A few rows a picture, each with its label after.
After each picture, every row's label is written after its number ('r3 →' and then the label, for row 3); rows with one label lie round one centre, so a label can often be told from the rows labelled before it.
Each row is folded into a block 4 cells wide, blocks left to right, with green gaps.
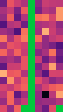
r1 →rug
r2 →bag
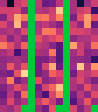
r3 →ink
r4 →bag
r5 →ink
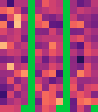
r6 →ink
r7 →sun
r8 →sun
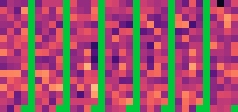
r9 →rug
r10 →rug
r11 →bag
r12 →sun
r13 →sun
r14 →sun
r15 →ink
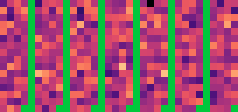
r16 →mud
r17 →rug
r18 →mud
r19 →bag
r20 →ink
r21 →sun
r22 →ink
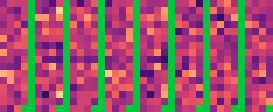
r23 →rug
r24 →bag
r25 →ink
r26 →rug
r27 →bag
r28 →sun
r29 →mud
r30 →sun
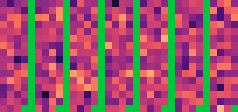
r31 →ink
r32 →bag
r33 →rug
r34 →ink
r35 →rug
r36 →sun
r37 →mud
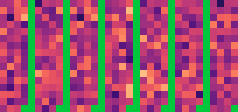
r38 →mud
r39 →rug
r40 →mud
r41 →bag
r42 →rug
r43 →sun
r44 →ink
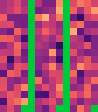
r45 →sun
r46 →bag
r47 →mud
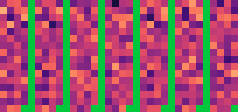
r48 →mud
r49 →mud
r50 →rug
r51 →ink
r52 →mud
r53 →mud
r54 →ink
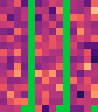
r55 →sun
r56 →rug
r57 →bag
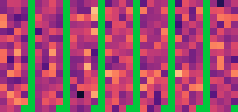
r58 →sun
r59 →sun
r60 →bag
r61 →rug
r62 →rug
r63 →rug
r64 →ink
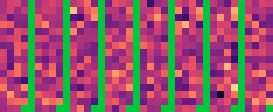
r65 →sun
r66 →sun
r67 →mud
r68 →rug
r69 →ink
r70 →mud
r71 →bag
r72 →sun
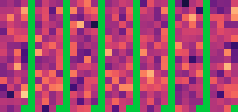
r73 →bag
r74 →rug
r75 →mud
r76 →rug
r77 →rug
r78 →ink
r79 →bag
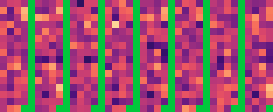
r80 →mud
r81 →bag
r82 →ink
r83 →mud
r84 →bag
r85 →mud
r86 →sun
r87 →bag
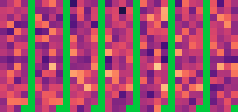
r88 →sun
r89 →sun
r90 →rug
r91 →rug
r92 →bag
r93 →rug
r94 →ink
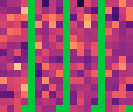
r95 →bag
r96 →ink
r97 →ink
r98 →mud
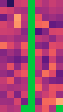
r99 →ink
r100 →sun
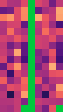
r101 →bag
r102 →bag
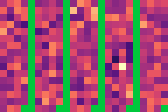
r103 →mud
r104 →sun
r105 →mud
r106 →bag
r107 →sun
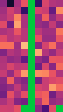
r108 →ink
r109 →rug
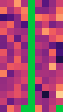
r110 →mud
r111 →bag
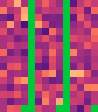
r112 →mud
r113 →sun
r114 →rug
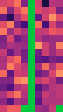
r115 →mud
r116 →ink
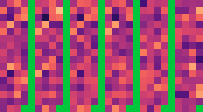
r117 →mud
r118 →mud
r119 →mud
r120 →mud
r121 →rug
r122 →bag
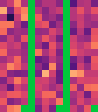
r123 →mud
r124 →sun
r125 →rug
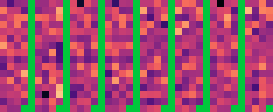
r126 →ink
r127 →bag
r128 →ink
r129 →ink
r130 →mud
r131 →mud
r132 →ink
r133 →mud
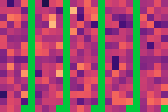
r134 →ink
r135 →ink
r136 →mud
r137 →sun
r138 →sun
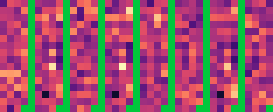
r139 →rug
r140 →bag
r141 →mud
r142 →bag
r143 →ink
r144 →sun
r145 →bag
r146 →sun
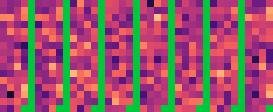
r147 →bag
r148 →bag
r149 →rug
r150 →sun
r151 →ink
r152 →sun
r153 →rug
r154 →bag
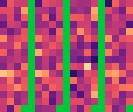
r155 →rug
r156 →rug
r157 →bag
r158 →rug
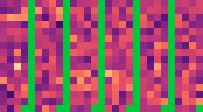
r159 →bag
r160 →mud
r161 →rug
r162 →rug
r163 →sun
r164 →sun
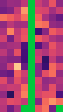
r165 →bag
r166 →sun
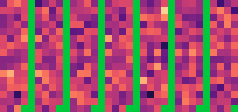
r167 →rug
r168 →rug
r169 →sun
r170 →rug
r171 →bag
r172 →sun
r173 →ink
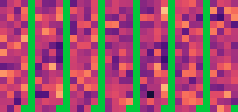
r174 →rug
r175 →bag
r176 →rug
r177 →sun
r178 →bag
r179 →sun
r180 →mud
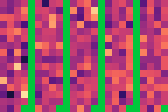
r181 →bag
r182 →ink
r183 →mud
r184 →rug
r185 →rug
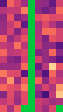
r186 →rug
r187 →bag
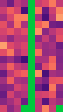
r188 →ink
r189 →mud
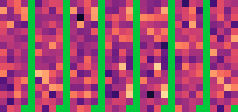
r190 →mud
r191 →rug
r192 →mud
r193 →bag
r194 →bag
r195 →ink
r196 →rug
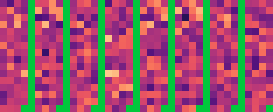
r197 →ink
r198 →mud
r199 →sun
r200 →rug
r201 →mud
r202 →mud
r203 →ink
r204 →sun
